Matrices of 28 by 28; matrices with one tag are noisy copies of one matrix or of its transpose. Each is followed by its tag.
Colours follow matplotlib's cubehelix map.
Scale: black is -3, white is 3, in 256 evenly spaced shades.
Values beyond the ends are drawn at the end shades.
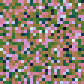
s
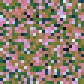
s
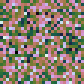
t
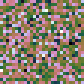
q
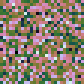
t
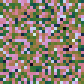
s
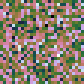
t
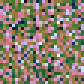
t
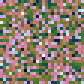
q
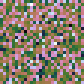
q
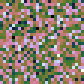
t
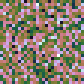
t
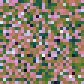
q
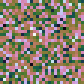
s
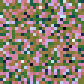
s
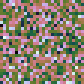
t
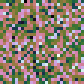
t
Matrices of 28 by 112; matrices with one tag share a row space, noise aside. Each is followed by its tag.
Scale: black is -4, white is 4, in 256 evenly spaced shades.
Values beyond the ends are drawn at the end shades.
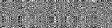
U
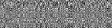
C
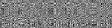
U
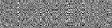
C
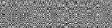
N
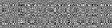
U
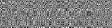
N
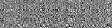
C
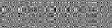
U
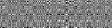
N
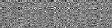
U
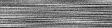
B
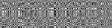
U
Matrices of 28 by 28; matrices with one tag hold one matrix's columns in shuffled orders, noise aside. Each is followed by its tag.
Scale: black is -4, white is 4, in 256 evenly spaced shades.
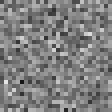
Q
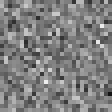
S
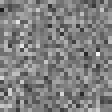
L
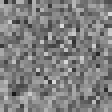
S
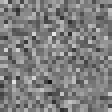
Q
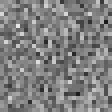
S
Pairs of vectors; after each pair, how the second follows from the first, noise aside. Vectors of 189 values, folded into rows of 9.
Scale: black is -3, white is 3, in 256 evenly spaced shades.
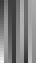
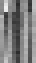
wrapped around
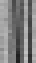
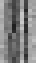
wrapped around
